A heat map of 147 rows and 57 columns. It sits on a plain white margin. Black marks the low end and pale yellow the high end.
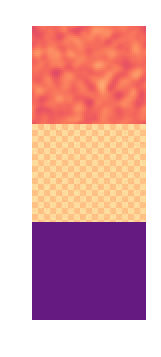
It is made of 3 by 1 panels. Panel 1,1: high, blotchy, faint in contrast. Panel 2,1: very high, checkered, faint in contrast. Panel 3,1: low, flat.
